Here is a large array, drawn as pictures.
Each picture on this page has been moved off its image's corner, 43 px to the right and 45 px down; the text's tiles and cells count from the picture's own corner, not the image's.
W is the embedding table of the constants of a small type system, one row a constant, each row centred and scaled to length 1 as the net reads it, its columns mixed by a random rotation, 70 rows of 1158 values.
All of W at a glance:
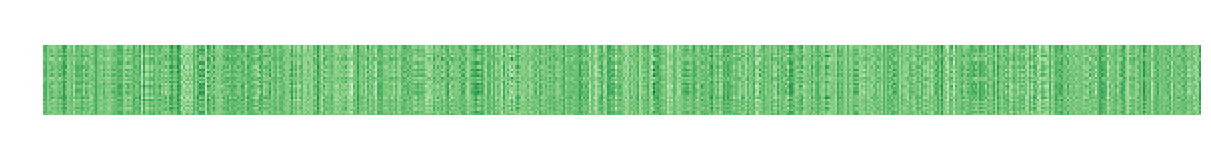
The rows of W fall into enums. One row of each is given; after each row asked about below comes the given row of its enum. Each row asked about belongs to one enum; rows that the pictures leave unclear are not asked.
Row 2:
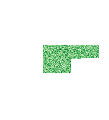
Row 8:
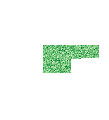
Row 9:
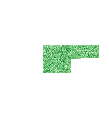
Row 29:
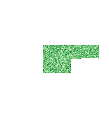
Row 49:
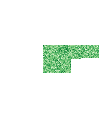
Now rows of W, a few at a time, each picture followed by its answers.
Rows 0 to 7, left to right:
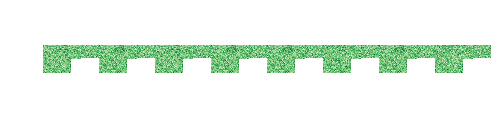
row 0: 2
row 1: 49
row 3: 49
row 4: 49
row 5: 8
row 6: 49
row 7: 29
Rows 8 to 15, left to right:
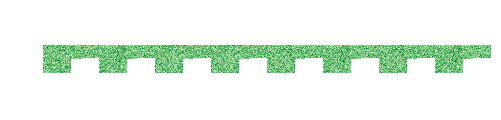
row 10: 29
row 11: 29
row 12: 2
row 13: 9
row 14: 2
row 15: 9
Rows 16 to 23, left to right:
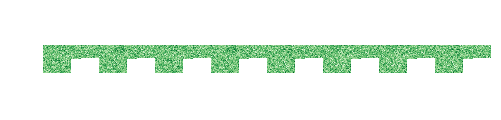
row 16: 8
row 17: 49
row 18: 8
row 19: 49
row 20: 2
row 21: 29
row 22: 29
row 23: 2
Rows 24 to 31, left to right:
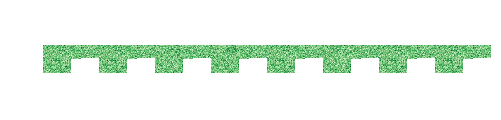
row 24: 8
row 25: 8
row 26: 2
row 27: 49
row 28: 8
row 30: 8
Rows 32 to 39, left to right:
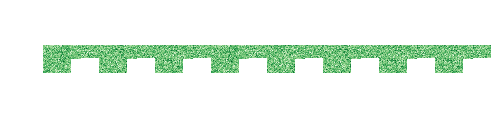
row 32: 9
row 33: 2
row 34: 8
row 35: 9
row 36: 29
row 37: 2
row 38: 8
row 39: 8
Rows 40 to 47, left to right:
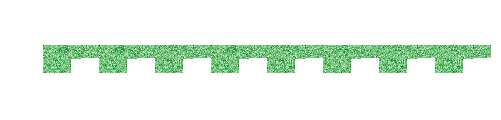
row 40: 49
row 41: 49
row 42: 8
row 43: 49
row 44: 8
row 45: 2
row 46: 8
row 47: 8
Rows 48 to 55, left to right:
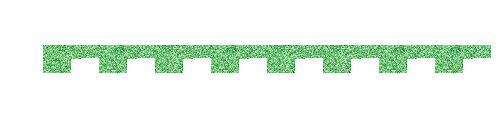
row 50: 29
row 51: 49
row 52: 29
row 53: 29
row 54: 49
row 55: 49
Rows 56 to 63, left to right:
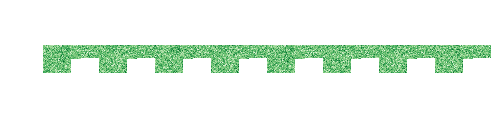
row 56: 9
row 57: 29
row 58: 49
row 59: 29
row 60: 9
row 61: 8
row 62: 29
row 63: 2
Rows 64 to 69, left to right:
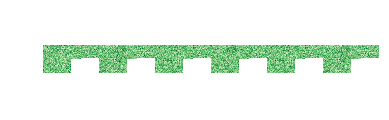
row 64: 29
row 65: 9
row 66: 8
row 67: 49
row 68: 8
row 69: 9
